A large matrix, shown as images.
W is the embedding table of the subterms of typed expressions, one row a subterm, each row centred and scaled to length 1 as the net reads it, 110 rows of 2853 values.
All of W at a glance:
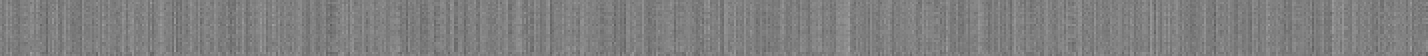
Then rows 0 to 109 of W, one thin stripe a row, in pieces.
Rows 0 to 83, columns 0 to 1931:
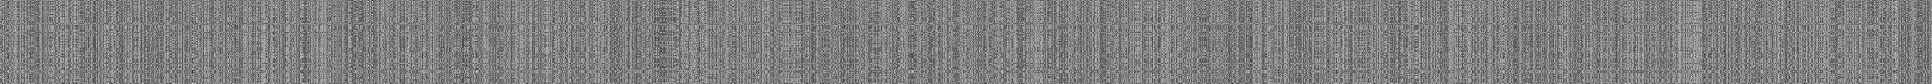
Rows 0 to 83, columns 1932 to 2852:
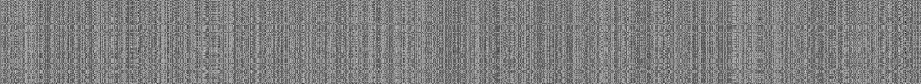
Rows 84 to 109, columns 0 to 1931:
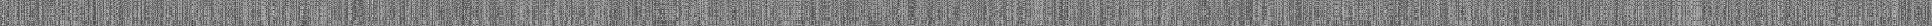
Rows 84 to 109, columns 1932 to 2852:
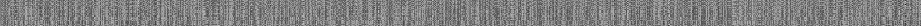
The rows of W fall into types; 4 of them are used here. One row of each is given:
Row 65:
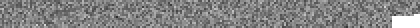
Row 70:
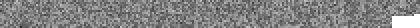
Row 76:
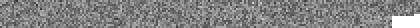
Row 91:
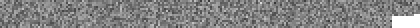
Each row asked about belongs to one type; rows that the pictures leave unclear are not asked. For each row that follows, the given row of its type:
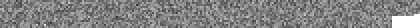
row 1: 91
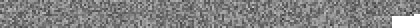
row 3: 70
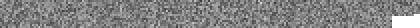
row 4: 91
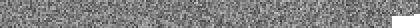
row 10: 65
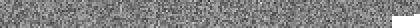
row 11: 91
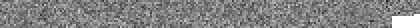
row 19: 70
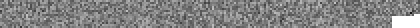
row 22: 65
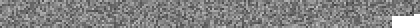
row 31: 76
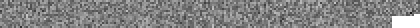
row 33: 65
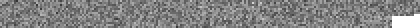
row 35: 76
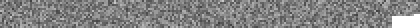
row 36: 65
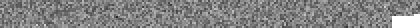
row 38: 65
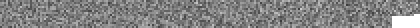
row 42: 65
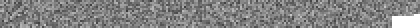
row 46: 91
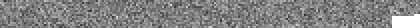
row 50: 70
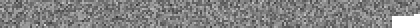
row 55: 91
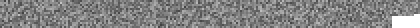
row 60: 91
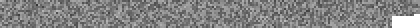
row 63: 76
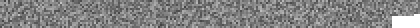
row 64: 91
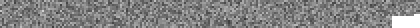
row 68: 76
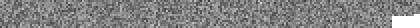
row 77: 91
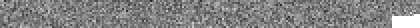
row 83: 91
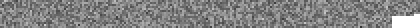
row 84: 65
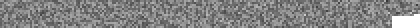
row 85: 91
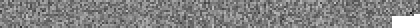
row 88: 65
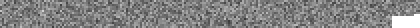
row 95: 76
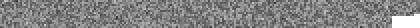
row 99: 65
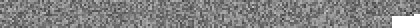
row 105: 70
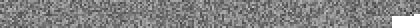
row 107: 70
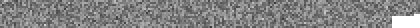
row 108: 65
